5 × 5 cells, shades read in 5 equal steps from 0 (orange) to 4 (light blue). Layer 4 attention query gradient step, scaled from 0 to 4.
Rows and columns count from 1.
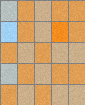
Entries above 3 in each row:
0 1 0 0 0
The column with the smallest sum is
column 4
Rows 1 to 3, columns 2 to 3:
1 2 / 1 2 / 2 1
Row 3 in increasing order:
1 1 2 2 2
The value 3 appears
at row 1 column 1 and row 4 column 1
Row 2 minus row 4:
1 0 0 -1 0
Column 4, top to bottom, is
1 0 2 1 2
